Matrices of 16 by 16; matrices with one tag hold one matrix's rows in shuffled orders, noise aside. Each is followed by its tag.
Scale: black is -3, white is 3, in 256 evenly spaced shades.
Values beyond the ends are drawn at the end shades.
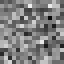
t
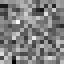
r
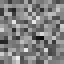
r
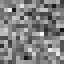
t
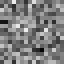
r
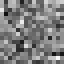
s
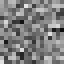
s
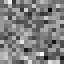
t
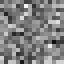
s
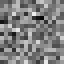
r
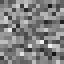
t
